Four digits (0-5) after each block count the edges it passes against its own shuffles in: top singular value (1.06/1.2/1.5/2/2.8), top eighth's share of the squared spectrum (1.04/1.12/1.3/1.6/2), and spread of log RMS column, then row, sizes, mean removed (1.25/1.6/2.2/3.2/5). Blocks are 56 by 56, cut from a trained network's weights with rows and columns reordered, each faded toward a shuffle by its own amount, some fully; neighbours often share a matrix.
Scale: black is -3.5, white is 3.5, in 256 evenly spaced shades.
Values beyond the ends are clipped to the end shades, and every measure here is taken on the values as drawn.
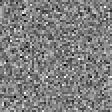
2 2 0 0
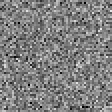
2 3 0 1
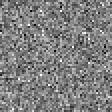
0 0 0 0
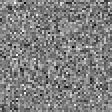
2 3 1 1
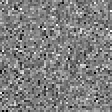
3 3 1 1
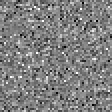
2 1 0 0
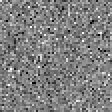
0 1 0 0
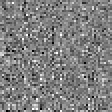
4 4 2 2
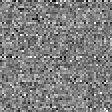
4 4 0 2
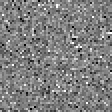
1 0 0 0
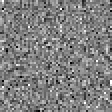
3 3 1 1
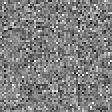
3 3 1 0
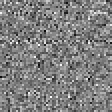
3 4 0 2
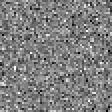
0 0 1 0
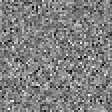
2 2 0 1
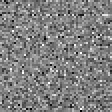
3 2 0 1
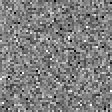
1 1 0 0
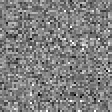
3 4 1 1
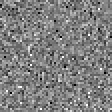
0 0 0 0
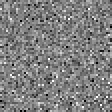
0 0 0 0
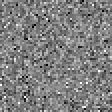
0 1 0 0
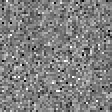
0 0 0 0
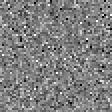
0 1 0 0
